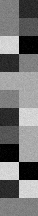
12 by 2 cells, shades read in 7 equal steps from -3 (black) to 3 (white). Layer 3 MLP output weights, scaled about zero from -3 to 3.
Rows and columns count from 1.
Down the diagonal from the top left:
0 -1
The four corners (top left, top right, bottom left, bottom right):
0 -2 0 0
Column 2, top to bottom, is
-2 -1 -3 0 1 1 2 1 1 -3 2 0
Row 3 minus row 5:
1 -4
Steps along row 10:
down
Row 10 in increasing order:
-3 2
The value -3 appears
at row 3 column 2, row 9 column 1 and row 10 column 2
